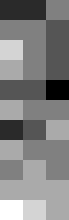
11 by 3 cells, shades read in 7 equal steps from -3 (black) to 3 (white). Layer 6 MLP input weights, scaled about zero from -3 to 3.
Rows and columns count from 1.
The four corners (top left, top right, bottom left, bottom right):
-2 0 3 1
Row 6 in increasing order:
0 0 1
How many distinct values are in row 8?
2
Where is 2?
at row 3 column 1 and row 11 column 2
